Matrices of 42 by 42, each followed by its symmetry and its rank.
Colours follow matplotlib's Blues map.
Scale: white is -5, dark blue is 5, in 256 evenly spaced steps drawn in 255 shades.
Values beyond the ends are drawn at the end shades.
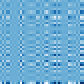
neither, rank one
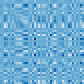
antisymmetric, rank two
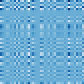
neither, rank one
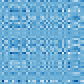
neither, rank two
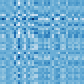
antisymmetric, rank two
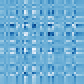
antisymmetric, rank two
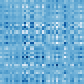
antisymmetric, rank two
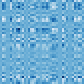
neither, rank two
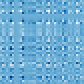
antisymmetric, rank two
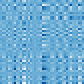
neither, rank two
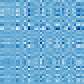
neither, rank two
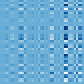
neither, rank one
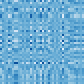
antisymmetric, rank two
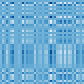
neither, rank one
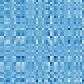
neither, rank two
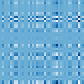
neither, rank one
